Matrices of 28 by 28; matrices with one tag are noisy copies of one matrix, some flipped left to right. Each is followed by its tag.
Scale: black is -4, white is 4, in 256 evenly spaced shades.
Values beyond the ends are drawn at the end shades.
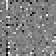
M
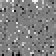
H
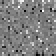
H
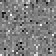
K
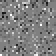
K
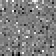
H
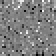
H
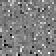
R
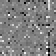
M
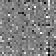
M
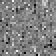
R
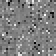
K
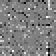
M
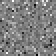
R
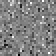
R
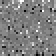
H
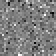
K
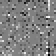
M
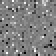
R
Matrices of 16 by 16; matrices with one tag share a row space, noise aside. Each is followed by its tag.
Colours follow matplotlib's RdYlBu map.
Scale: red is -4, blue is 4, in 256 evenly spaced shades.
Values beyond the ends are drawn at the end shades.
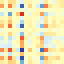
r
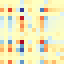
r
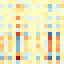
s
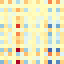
s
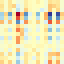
s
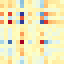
r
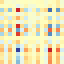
s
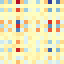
s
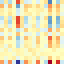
s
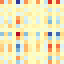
s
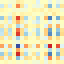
s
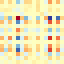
s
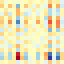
s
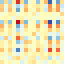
s
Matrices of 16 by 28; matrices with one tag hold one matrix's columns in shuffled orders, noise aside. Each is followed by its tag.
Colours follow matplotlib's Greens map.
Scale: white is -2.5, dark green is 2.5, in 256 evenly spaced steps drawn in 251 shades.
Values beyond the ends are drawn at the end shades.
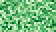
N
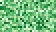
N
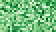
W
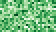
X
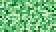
W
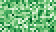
X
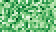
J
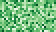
X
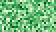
N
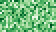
J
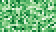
X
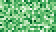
X
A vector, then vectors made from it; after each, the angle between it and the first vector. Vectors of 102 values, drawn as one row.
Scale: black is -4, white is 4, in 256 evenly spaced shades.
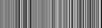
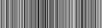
orthogonal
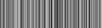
partly opposed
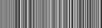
nearly parallel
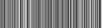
nearly opposite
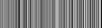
nearly parallel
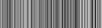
partly opposed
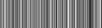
partly aligned
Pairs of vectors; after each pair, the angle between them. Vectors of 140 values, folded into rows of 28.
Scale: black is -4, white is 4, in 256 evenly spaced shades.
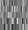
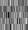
partly opposed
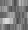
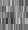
partly opposed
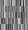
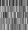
orthogonal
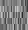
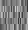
nearly parallel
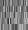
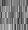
orthogonal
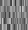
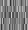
partly aligned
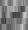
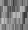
nearly opposite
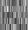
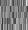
orthogonal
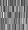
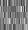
partly aligned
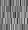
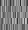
nearly parallel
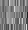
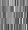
nearly parallel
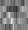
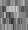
nearly opposite
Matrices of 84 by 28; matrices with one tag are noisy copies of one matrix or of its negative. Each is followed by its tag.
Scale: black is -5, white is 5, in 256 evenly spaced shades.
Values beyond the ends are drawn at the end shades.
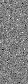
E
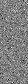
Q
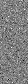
Q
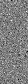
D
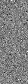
D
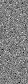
E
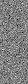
E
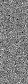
E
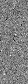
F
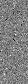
F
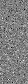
Q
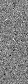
F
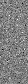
E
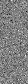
D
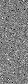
Q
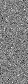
Q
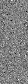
D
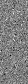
F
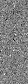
F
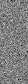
D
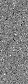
F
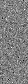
Q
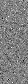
Q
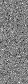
E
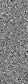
D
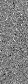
F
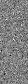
F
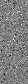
F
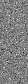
E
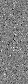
F
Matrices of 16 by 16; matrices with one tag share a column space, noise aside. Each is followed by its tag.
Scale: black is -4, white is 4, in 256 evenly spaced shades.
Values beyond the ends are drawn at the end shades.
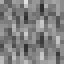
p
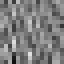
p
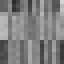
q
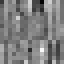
q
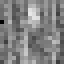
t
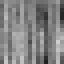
t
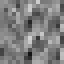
p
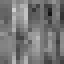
t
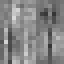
t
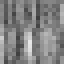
t
